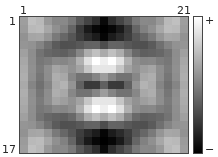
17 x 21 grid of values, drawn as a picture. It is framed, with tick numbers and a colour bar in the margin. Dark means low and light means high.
Mirror symmetry: left to right and top to bottom. Stripes: none. Average level on the scale: 50%. Slope: none.
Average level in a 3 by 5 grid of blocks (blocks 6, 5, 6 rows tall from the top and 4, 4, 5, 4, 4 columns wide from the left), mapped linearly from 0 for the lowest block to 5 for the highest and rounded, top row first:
5 1 0 1 5 / 4 5 5 5 4 / 5 1 0 1 5
